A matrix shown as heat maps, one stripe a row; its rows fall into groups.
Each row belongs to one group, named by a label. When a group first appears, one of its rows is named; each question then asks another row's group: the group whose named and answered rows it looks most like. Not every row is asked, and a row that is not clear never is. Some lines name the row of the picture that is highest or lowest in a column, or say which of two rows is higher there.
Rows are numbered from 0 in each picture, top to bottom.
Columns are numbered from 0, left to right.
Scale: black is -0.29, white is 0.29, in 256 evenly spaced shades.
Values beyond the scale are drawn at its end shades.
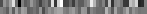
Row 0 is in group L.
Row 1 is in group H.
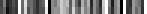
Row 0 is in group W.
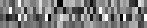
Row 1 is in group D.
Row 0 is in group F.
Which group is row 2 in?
W
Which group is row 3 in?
L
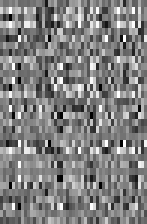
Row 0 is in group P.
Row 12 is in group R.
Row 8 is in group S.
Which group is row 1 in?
S
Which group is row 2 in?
R
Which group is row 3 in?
S
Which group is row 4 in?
L
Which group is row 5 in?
W
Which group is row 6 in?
P
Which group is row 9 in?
L
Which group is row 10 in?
P
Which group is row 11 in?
L
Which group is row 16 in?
F
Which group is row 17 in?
D
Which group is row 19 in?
R
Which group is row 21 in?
S
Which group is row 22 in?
D
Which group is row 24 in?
F
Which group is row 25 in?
F
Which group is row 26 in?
R
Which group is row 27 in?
P
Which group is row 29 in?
L
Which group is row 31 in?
H
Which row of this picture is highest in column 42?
16
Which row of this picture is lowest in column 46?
15
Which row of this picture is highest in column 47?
23
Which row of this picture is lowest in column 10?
26
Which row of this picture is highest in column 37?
16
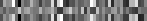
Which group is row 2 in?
L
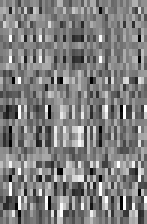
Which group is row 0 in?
L
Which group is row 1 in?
R
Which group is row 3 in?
P
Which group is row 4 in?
D
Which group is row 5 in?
D
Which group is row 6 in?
R
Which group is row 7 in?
D
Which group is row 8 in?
D
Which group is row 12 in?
P
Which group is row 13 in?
H
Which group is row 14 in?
H
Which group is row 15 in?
W
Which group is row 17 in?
H
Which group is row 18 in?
R
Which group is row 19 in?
R
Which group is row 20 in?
R
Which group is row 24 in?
F
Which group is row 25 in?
R
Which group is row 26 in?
D
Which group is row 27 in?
D
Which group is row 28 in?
W
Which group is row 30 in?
L
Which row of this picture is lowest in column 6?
30
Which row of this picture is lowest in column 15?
12
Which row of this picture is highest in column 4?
30
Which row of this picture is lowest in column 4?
11
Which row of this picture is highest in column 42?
11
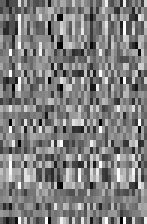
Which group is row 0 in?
W
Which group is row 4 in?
W
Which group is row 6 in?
F
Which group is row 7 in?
D
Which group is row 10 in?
D
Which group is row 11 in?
W
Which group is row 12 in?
F
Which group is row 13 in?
F
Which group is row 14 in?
H
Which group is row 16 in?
P
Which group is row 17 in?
R
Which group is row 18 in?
D
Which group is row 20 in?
L
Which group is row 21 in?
H
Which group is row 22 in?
S
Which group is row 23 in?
D
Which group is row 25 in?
S
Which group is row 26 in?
F
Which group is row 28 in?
D
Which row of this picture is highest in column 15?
31
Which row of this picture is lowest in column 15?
16
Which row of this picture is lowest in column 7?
17
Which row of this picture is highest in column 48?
31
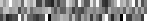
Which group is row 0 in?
S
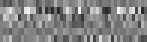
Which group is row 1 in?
S
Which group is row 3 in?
D
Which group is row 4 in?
R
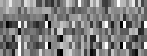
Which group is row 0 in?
S
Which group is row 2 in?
P
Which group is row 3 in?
W
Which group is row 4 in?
L
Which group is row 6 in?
W
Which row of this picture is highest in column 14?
1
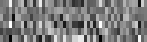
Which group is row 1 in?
H
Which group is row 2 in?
F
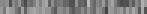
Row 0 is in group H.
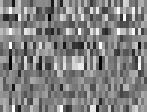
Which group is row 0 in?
F
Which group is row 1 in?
S
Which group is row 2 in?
W
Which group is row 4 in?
S
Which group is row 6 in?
D
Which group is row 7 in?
H
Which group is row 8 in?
R
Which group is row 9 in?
R
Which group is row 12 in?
F
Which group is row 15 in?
L
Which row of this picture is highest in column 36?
15
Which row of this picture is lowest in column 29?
6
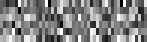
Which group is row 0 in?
W
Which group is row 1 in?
L
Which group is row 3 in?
F
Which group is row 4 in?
L
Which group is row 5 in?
S
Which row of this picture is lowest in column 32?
4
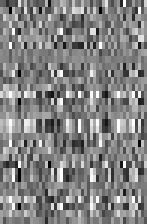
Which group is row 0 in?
W
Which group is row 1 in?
R
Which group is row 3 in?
D
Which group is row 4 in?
L
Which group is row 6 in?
D
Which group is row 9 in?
P
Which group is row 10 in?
L
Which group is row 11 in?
R
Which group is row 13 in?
S
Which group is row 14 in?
L
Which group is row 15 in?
L
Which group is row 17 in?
S
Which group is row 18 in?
S
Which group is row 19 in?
D
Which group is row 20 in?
D
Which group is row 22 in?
R
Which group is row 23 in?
W
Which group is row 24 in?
L
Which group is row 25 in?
L
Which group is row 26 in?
H
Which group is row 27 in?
P
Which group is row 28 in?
S
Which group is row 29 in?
L
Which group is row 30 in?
S
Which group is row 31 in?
P
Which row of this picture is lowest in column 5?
23
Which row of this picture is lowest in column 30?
23
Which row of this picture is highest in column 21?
1
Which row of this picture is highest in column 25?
1
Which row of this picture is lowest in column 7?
1
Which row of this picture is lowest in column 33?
1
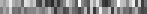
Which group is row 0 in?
S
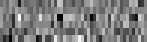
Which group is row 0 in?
L
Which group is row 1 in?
H
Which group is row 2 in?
F
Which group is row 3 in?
F
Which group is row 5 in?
R
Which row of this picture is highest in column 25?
5
